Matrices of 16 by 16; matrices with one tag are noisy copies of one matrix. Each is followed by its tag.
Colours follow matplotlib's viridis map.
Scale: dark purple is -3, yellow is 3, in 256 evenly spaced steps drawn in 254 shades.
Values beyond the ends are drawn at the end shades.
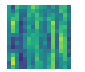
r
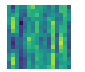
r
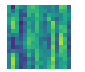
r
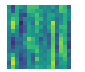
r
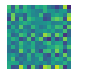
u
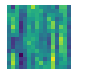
r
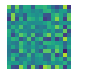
u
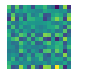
u
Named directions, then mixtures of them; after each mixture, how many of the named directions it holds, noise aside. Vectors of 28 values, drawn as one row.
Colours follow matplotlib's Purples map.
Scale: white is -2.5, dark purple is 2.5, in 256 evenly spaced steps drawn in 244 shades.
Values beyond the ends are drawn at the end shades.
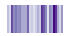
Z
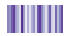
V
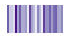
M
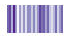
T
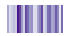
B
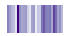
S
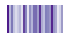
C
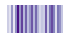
one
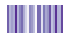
two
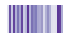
three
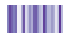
one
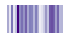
one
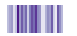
two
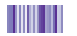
two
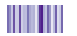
two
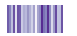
three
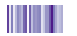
three
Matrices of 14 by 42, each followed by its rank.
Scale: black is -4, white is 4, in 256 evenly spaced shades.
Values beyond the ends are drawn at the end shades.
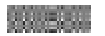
one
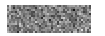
full rank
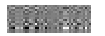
two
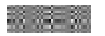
one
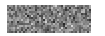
full rank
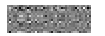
three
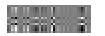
one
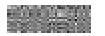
three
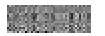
three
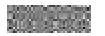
three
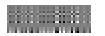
one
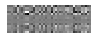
two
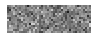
full rank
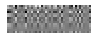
two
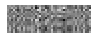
three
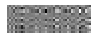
two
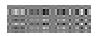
one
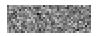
full rank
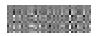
two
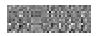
three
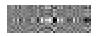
two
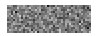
full rank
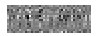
three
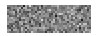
full rank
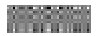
one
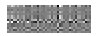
two
